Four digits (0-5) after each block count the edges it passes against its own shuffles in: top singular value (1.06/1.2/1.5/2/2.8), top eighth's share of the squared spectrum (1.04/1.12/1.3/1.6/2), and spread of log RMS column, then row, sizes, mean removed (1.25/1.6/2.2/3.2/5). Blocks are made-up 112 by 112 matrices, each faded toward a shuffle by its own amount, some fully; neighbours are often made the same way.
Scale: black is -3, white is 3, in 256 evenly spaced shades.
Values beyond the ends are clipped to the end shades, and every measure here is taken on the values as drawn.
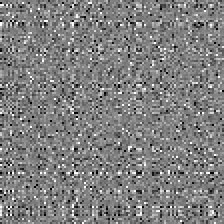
5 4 3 3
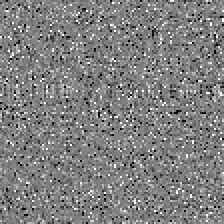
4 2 1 1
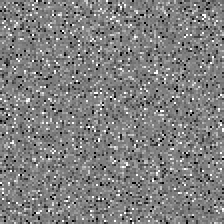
0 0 0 0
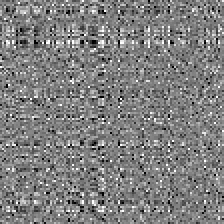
5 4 3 3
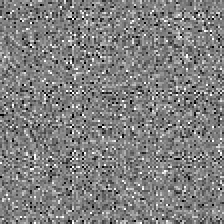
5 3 2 2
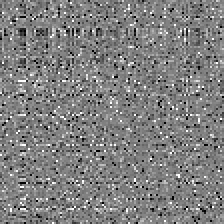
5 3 2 2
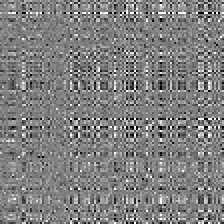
5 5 4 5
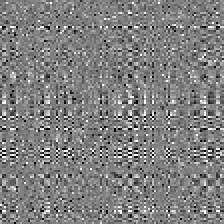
5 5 4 4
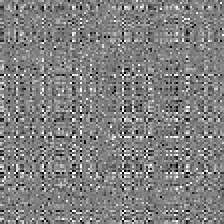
5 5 4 4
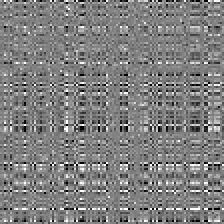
5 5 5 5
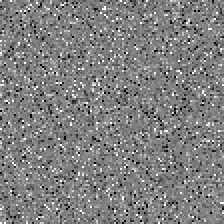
0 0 0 0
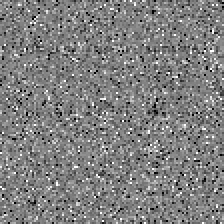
3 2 0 0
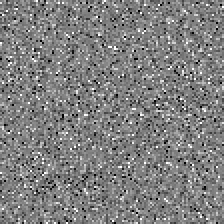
1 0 0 0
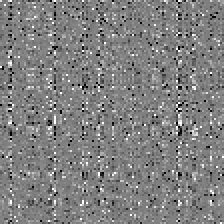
5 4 3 2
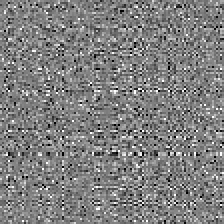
5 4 3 3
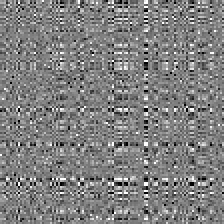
5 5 4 4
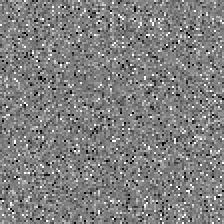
1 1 0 0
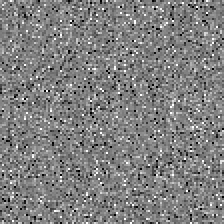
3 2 1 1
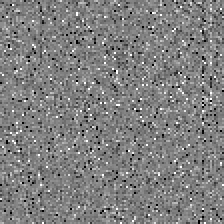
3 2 1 0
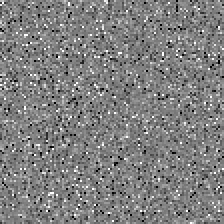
2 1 1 0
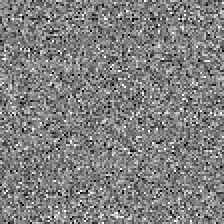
0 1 0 2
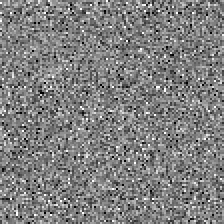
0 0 0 2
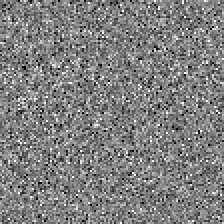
0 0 0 1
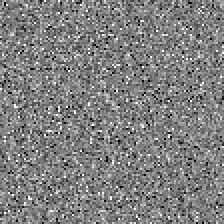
0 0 0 0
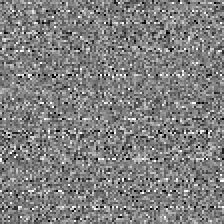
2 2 0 4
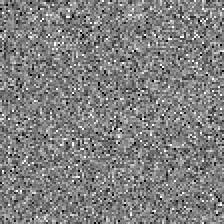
0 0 0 1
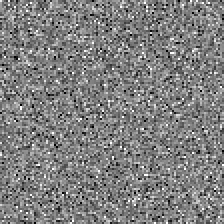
0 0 0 1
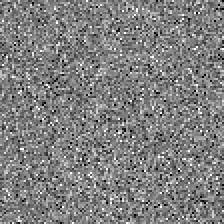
0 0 0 0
